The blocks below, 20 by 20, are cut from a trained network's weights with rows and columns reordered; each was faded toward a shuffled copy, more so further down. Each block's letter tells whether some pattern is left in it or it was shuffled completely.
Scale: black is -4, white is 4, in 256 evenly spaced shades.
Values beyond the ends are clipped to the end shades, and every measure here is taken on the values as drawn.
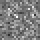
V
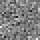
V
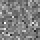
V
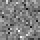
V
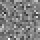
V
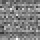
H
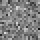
V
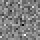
V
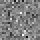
V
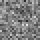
V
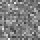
V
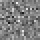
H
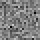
V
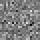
H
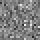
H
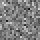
V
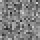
H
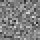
V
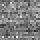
H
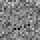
V
